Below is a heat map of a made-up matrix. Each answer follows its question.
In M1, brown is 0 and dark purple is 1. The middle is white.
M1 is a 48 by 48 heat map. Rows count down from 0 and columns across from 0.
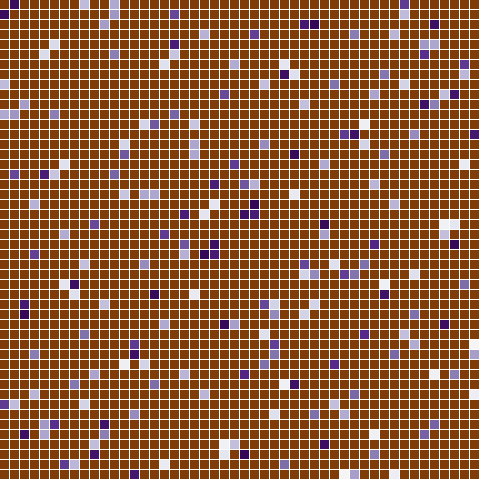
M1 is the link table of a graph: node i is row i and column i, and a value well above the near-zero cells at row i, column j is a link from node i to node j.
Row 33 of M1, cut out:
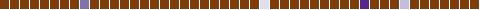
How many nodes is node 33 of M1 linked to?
4
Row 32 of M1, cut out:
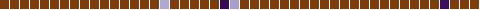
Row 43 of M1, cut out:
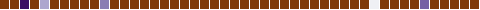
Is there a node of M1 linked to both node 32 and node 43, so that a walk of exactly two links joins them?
no
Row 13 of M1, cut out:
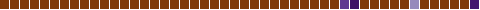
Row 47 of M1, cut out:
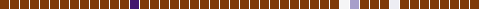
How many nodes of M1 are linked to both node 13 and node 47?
2
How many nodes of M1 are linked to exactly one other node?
0
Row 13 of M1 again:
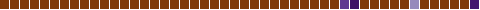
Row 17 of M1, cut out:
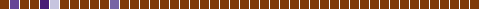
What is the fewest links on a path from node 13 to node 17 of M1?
6
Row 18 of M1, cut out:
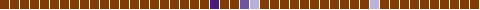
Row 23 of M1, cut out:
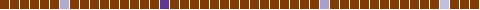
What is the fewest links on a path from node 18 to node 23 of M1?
4
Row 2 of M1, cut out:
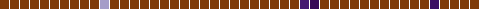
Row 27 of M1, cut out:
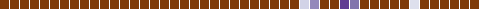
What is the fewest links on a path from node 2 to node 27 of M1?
2
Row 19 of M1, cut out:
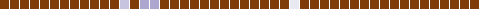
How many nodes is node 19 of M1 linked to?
4
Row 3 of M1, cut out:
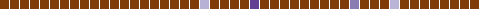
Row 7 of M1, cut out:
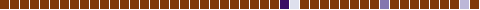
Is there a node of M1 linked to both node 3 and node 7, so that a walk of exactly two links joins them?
no
